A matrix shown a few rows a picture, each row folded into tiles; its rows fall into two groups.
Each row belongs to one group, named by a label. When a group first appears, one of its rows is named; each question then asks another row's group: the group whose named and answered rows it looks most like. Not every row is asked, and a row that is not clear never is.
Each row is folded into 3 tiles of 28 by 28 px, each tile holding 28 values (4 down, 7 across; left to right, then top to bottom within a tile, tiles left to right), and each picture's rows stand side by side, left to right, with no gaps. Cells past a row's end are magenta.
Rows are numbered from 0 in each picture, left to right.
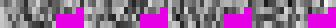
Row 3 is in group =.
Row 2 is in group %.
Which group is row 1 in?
%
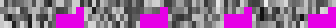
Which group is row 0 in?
%
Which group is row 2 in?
=
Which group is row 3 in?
=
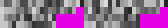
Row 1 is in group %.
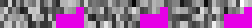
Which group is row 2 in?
=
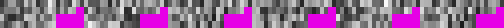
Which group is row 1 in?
%
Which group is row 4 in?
=
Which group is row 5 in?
%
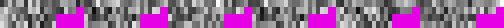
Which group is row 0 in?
%
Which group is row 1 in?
=
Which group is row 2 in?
=
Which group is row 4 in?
%
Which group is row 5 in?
=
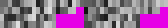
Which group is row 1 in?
=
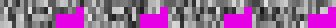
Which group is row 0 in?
%
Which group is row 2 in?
%
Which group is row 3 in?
=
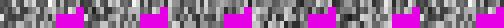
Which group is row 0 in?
=
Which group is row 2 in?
%
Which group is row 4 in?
=
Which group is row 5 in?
=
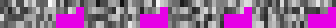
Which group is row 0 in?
=
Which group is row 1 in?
=
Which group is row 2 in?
=
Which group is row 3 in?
%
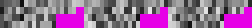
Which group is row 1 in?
%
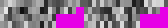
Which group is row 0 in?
%
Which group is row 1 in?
%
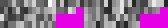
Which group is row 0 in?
=
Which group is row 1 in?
%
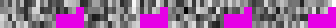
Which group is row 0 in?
%
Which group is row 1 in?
=
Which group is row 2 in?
%
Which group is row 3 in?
=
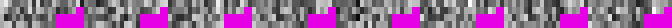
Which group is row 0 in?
%
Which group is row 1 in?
=
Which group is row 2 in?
=
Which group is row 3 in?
%
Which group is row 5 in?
=
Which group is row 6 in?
%
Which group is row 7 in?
%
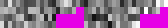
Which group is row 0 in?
%
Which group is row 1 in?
=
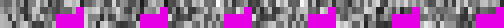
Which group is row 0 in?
%
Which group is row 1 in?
%
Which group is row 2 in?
=
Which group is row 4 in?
%
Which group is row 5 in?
%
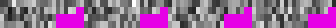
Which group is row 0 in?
=
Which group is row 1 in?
=
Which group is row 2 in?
%
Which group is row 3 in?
%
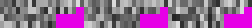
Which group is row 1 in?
%
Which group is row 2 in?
%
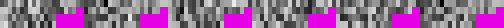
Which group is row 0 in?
%
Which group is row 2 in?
%
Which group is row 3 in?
%
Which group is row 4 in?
%
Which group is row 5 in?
=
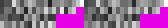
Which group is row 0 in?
=
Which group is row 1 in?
=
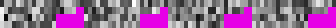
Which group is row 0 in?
%
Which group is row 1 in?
=
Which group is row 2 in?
%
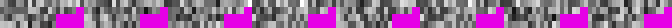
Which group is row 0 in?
%
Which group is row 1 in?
%
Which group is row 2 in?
=
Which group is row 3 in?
=
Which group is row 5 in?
=
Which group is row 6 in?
=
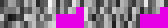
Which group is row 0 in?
=
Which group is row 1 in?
%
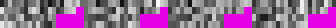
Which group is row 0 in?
%
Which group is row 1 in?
=
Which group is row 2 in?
=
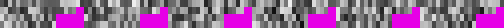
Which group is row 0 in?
%
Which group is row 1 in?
=
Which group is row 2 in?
=
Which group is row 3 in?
%
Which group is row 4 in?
%
